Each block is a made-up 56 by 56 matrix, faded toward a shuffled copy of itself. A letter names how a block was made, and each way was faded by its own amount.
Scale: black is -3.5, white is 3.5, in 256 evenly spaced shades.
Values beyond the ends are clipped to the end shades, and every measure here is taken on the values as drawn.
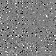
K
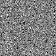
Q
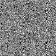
Q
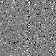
K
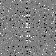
K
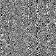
Q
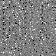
K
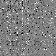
K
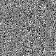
Q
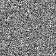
Q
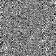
Q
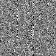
Q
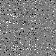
K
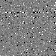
K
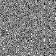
Q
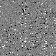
K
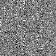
Q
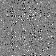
K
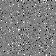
K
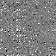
K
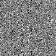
Q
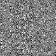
Q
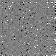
K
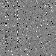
K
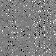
K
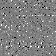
K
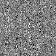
Q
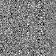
Q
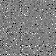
K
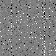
K
